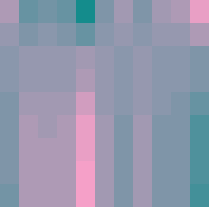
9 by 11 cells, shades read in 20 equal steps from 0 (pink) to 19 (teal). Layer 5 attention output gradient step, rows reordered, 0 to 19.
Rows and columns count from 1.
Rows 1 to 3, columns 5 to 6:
19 10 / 12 9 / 7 8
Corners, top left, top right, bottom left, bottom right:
6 1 11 15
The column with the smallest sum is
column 5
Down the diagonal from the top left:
6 10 8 8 3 7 10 7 10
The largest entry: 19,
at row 1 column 5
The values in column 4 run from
6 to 12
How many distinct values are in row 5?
6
